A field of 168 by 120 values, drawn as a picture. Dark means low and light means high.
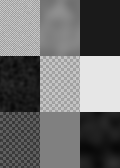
The table splits into 3 rows of 3 panels. Panel 1,1: high, checkered. Panel 1,2: middling, smooth, faint in contrast. Panel 1,3: very low, flat. Panel 2,1: very low, blotchy, faint in contrast. Panel 2,2: high, checkered. Panel 2,3: very high, flat. Panel 3,1: low, checkered. Panel 3,2: middling, flat. Panel 3,3: very low, smooth, faint in contrast.
